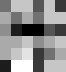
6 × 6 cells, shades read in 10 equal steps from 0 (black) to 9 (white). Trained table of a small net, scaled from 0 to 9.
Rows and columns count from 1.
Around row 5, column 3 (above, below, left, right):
7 9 7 2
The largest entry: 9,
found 2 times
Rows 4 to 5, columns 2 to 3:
6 7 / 7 8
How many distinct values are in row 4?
3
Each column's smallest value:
1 1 0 0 3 2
